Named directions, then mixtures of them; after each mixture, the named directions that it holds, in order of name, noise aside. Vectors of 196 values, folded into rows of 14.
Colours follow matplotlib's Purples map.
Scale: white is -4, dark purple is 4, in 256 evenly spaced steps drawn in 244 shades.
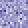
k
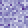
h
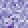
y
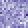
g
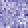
g, k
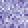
g, y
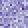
h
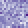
g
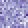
g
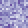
h, y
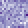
g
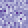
k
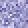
k, y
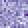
g, k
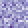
h, y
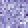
g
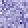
g, h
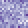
g, y
